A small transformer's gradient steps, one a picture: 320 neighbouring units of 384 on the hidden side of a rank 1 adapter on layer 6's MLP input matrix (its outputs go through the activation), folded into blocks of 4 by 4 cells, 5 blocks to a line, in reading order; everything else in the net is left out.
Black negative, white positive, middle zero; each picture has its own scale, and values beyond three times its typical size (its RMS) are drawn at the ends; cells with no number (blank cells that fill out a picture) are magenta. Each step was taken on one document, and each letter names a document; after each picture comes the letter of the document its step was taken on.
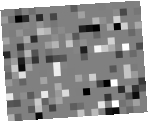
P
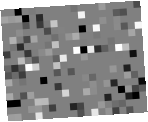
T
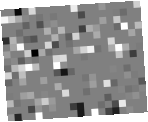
T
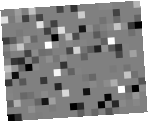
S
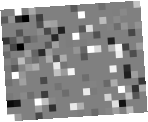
T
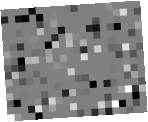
P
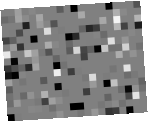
S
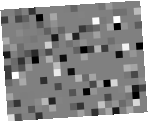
P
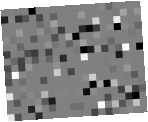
P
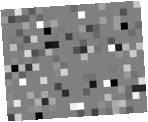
T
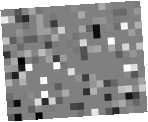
P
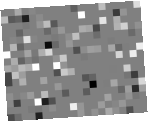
T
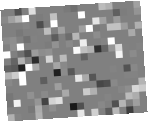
P
